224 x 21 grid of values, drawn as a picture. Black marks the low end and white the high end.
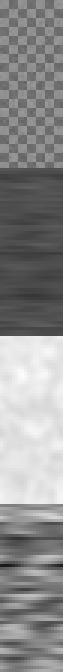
The table splits into 4 rows of 1 panel. Panel 1,1: middling, checkered. Panel 2,1: low, streaked across, faint in contrast. Panel 3,1: very high, blotchy, faint in contrast. Panel 4,1: middling, streaked across, strong in contrast.
